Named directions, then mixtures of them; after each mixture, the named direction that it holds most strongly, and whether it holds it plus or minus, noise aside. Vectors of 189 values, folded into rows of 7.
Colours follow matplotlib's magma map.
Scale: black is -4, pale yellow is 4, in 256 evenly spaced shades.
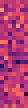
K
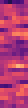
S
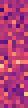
K, minus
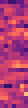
S, plus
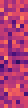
K, plus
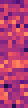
K, minus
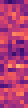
S, plus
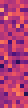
K, plus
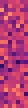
K, plus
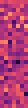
K, plus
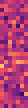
K, minus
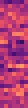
S, plus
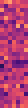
K, plus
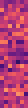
K, plus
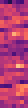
S, plus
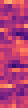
S, minus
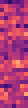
S, plus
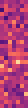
K, minus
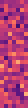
K, minus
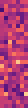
K, minus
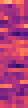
S, minus
